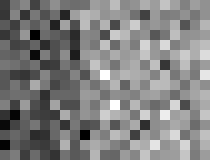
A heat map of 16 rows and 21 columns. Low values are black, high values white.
The texture is fine-grained noise. The histogram is bell-shaped. The bottom left is the ninth with the lowest average. The right part is higher, past a seam about 40% of the way across.
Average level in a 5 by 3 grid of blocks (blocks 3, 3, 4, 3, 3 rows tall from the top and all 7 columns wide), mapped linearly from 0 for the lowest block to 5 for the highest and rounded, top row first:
1 4 4 / 0 3 5 / 1 4 4 / 0 3 4 / 0 3 5
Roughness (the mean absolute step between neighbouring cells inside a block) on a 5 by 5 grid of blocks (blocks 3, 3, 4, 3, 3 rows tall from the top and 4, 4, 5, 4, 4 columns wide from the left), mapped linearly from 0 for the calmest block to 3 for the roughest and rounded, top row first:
23110 / 21110 / 00111 / 22231 / 11121
